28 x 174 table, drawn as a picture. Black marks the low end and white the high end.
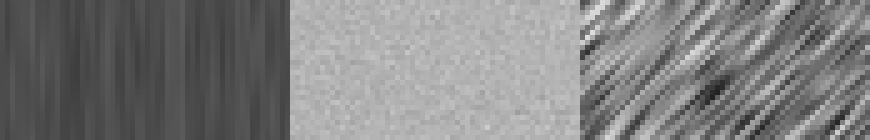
The table splits into one row of 3 panels. Panel 1,1: low, streaked downward, faint in contrast. Panel 1,2: high, fine-grained, faint in contrast. Panel 1,3: middling, slanting up to the right, strong in contrast.
